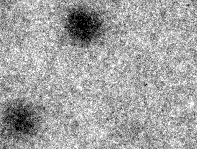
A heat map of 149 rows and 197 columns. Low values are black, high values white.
The top middle is the ninth with the lowest average. No regular stripes run through it. Two dips sink into the field. No row or column stands out. The texture is blotchy.
